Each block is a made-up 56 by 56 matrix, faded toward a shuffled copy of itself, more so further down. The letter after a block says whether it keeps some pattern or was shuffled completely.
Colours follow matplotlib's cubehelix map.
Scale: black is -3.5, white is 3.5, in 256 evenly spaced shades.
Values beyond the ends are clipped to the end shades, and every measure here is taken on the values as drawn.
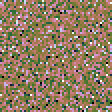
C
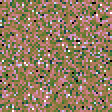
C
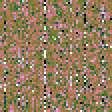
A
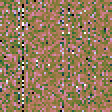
A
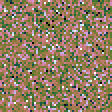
C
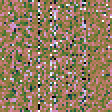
A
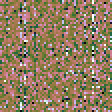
A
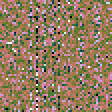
A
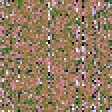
A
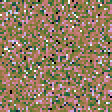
C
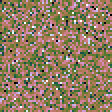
C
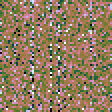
A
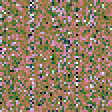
A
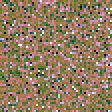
C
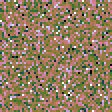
C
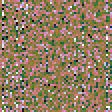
A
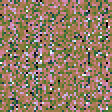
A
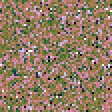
C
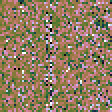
A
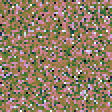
C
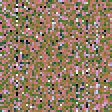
A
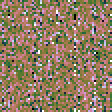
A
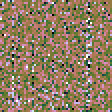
A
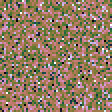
C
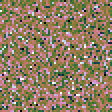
C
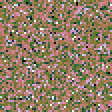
C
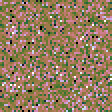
C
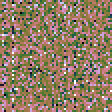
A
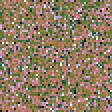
C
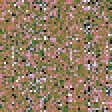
A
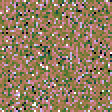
C
